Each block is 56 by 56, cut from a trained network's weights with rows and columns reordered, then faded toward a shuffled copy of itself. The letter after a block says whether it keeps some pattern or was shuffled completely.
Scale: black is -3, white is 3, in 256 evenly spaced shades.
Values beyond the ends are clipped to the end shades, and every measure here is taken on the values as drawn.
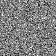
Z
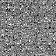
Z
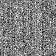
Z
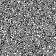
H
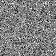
H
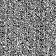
Z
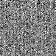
Z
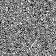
H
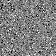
H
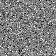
H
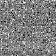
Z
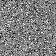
H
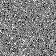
H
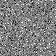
H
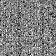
Z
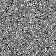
H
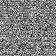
Z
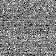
Z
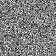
H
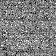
Z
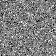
H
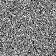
H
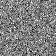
H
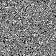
H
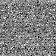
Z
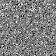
Z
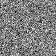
H
